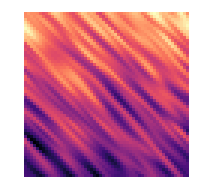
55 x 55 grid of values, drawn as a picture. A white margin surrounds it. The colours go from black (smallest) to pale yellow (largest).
Streaks slant down to the right. Values rise toward the top. The histogram is bell-shaped. There are no lone odd cells. The ninth with the highest average is the top right.
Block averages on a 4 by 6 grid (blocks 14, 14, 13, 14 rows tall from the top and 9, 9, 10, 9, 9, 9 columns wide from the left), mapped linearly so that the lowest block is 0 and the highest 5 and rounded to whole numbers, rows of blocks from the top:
544455 / 343233 / 122122 / 011111
